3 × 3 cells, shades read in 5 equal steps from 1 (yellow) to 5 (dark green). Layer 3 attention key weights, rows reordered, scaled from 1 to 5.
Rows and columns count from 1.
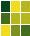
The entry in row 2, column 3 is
2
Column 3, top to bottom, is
2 2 4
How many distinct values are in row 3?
3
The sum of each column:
10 6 8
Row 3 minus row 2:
-3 1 2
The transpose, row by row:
5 4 1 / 1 2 3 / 2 2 4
